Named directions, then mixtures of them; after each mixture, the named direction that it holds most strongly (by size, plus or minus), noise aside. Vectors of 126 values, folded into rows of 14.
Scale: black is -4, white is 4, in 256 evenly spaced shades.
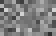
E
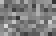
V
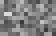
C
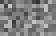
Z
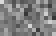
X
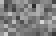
V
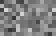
E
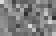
X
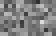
C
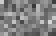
V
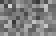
Z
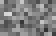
C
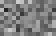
E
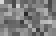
X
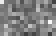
V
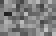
C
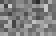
Z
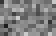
V
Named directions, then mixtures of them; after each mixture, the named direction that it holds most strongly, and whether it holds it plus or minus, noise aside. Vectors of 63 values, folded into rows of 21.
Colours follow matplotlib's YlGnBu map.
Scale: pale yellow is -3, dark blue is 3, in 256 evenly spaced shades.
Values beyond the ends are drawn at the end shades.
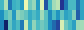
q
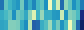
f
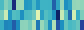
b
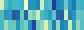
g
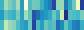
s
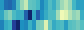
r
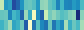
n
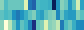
g, plus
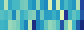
f, plus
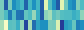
q, minus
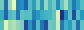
b, minus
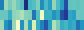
r, minus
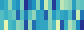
q, minus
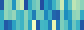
b, plus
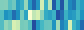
g, plus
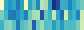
g, plus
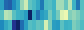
r, plus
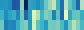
s, minus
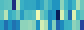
b, plus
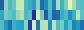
n, minus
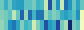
f, minus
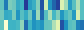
q, minus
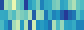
n, minus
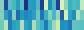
q, minus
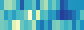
r, minus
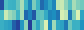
n, minus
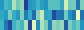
n, minus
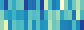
q, minus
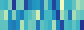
b, plus
